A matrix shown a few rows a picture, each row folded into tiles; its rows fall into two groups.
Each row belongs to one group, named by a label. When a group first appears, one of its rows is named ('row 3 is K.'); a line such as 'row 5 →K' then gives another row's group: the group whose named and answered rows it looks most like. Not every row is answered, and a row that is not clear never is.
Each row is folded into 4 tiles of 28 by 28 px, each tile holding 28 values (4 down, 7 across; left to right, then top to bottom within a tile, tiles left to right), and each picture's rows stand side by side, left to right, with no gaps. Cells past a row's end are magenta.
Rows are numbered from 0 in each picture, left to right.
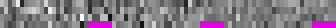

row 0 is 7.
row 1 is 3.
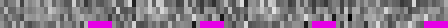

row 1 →7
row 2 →7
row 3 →3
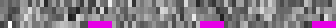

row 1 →7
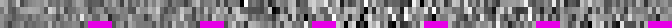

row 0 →7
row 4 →7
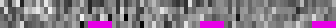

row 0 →7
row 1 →3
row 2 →3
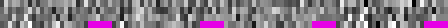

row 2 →3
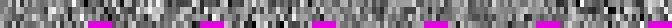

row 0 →7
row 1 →7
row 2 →3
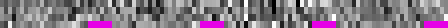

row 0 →3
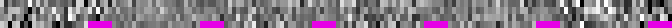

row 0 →3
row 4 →7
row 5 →7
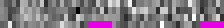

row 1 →7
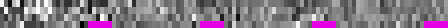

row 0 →7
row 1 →7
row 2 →3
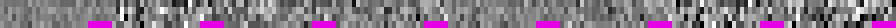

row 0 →3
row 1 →3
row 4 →3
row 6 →3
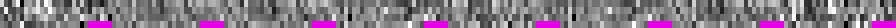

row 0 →7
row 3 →3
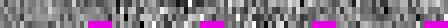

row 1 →3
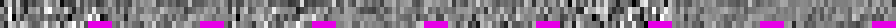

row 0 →3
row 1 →3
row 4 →3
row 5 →7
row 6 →3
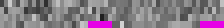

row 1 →3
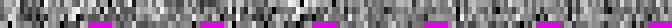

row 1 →7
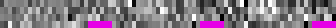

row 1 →7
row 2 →7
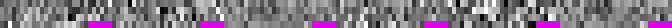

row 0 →3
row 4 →7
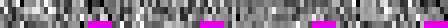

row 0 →7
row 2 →3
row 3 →7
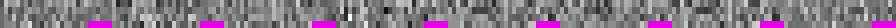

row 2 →7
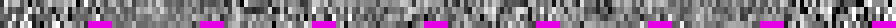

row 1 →7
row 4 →7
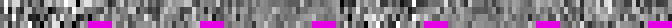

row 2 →3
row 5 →7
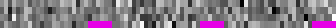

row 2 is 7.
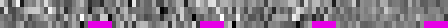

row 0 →7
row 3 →7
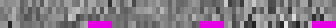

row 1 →7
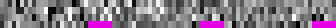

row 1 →7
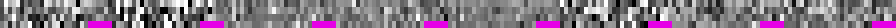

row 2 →3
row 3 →7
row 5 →7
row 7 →7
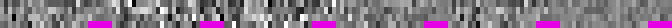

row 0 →3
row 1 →7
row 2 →3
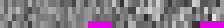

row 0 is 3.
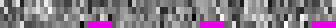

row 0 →7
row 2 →3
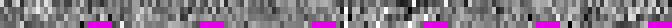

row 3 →3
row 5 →3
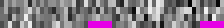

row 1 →7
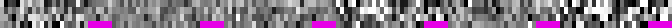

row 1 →7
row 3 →7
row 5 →7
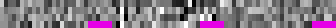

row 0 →3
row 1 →3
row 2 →7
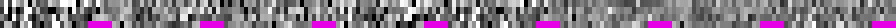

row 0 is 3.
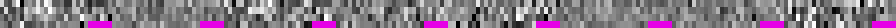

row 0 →7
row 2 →7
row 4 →3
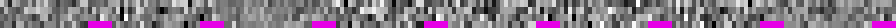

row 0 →7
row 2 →3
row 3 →7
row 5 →3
